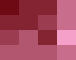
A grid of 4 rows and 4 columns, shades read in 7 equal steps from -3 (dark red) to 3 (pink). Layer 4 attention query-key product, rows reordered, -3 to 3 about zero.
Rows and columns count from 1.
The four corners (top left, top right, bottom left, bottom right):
-3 1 0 1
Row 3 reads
-1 0 -2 3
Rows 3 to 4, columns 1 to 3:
-1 0 -2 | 0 0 0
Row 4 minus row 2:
2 2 1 0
